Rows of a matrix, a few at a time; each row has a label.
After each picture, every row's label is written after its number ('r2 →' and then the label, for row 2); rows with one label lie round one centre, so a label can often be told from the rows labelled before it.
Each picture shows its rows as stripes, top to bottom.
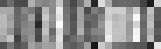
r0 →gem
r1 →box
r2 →box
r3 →box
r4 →box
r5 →box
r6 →gem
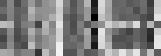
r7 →gem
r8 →gem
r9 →gem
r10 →box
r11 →gem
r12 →gem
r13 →gem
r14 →box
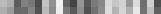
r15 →box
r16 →box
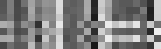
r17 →gem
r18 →gem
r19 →gem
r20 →box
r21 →gem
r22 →box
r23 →gem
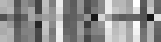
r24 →box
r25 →box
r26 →gem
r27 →box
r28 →box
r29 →box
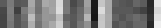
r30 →gem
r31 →gem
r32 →gem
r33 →gem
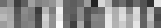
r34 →gem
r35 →box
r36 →box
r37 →box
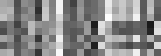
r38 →box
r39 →box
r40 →box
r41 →gem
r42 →gem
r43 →box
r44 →gem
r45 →box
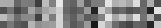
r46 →box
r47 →gem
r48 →box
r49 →gem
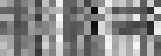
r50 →box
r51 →gem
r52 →box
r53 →gem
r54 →gem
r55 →box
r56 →box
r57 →box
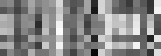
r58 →gem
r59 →gem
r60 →box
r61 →box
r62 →box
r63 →gem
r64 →box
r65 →gem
